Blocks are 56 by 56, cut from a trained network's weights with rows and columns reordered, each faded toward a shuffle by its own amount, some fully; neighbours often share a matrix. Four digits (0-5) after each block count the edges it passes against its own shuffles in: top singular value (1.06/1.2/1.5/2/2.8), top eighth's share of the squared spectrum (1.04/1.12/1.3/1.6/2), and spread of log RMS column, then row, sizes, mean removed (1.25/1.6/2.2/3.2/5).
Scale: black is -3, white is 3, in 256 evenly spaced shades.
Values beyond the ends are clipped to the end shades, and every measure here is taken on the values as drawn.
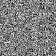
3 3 0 1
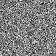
1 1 0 0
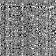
3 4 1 3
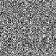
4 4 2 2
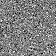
0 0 0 0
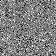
0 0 0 0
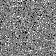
0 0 0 0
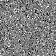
0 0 0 0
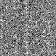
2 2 0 1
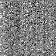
2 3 0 2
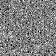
1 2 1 0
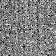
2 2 0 1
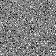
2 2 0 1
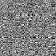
3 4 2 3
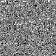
2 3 0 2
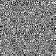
3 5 1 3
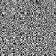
3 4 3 2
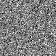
0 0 0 0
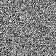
1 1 0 1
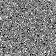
1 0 0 0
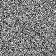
0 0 0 0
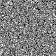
0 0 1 0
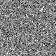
1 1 0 0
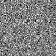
3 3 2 1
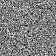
1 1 0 0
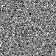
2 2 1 1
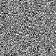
3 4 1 1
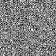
3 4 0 2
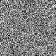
3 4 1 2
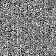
2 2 0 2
